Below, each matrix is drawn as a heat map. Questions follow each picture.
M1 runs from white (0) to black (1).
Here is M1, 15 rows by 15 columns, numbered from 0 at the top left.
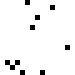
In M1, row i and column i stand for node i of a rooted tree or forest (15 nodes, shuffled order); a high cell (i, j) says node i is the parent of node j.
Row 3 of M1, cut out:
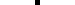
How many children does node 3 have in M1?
1
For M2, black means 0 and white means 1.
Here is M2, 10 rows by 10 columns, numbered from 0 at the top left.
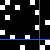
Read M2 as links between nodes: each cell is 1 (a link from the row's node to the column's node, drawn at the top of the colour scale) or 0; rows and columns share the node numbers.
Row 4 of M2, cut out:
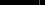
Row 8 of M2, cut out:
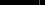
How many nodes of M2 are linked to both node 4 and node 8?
1
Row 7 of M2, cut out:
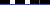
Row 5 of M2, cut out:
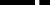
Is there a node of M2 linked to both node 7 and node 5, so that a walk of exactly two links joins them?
no
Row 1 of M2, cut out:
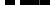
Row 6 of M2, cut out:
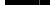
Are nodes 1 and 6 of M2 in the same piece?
yes
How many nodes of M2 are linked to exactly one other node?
6
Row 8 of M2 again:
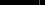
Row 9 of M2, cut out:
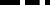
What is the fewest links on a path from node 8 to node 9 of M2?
1
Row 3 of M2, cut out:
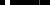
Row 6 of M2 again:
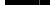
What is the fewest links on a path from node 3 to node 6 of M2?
3
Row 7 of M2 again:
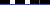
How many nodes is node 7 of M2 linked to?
2
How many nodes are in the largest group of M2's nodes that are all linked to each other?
2
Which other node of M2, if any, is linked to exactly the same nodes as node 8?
node 4
